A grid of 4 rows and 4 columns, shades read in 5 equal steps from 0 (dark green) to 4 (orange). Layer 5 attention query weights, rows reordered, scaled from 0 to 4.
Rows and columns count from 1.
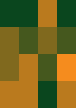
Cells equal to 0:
4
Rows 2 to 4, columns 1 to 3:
2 1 2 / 2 3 1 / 3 3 0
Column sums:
7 7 6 8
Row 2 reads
2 1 2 1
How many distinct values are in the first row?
2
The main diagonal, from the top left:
0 1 1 3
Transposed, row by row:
0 2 2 3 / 0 1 3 3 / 3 2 1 0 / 0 1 4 3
